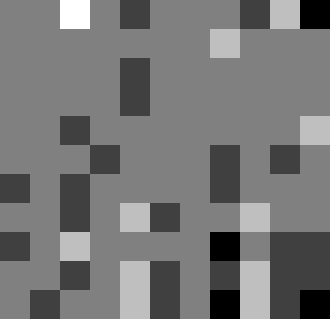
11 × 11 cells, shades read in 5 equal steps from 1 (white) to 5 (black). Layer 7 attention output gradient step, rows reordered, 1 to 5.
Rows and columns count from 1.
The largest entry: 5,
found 4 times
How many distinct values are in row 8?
3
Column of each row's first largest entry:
11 1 5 5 3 4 1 3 8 3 8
